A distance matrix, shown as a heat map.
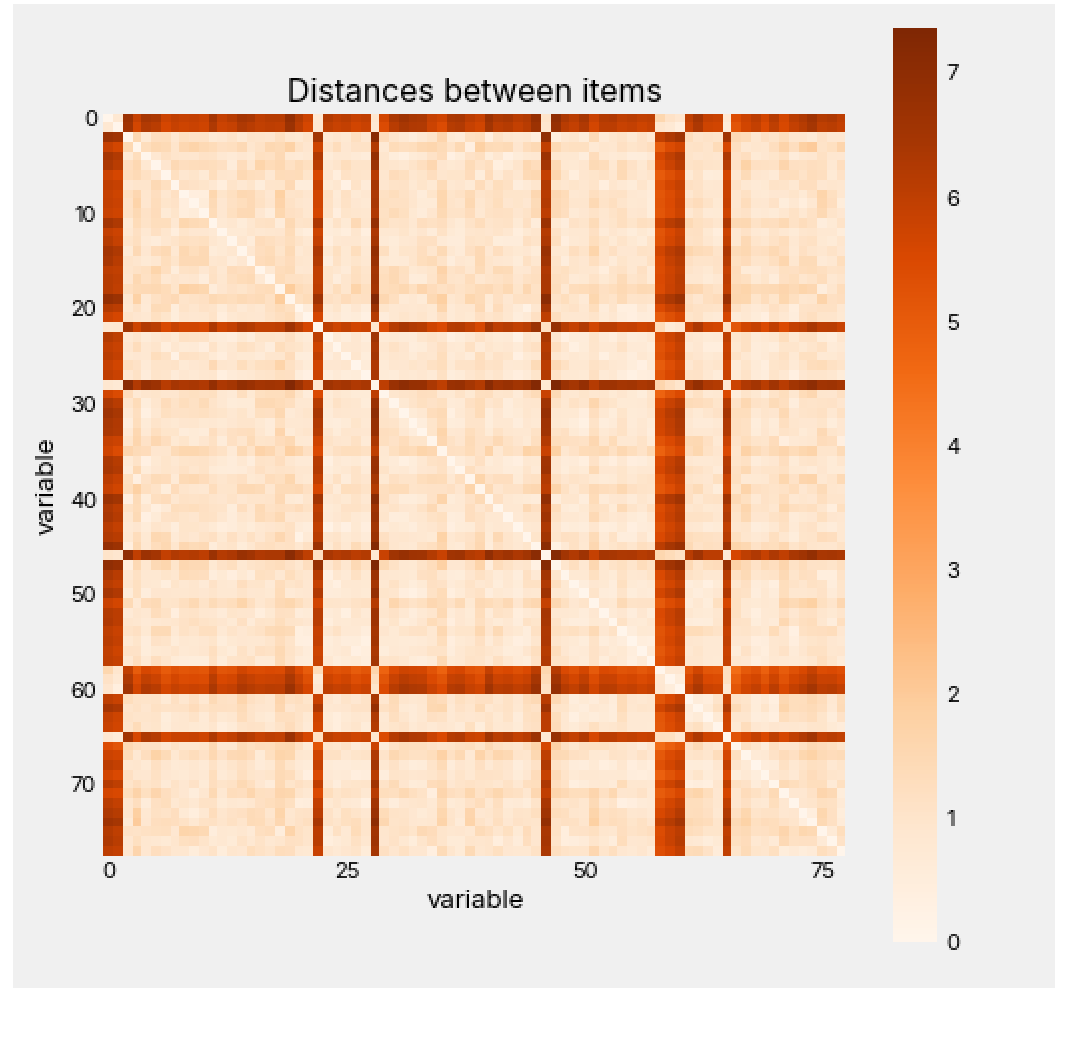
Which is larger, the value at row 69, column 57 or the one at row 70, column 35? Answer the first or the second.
the second
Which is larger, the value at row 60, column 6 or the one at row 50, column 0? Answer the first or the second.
the second
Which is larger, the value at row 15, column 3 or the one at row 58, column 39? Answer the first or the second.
the second
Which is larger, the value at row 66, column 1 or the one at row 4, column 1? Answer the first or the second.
the second
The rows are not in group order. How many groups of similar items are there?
2
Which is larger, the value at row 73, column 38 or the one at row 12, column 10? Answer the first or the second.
the first
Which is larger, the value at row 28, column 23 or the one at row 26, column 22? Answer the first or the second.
the first
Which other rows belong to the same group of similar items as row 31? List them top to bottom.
2, 3, 4, 5, 6, 7, 8, 9, 10, 11, 12, 13, 14, 15, 16, 17, 18, 19, 20, 21, 23, 24, 25, 26, 27, 29, 30, 32, 33, 34, 35, 36, 37, 38, 39, 40, 41, 42, 43, 44, 45, 47, 48, 49, 50, 51, 52, 53, 54, 55, 56, 57, 61, 62, 63, 64, 66, 67, 68, 69, 70, 71, 72, 73, 74, 75, 76, 77
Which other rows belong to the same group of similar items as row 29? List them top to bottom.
2, 3, 4, 5, 6, 7, 8, 9, 10, 11, 12, 13, 14, 15, 16, 17, 18, 19, 20, 21, 23, 24, 25, 26, 27, 30, 31, 32, 33, 34, 35, 36, 37, 38, 39, 40, 41, 42, 43, 44, 45, 47, 48, 49, 50, 51, 52, 53, 54, 55, 56, 57, 61, 62, 63, 64, 66, 67, 68, 69, 70, 71, 72, 73, 74, 75, 76, 77
